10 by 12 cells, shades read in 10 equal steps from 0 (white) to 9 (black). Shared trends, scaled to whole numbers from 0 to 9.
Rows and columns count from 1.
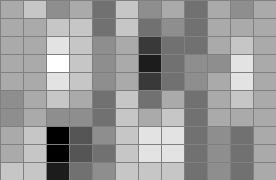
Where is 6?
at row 8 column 4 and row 9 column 4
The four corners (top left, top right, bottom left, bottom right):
3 3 2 3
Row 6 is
4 3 2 3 5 2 5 3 5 3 2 3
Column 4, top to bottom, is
3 2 2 2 2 3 4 6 6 5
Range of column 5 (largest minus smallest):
1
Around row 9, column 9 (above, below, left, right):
5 5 1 4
